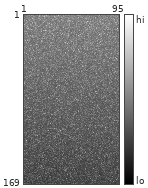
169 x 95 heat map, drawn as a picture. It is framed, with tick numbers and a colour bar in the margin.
Stripes: none. Slope: up to the top. Average level on the scale: 40%. Grain: fine.
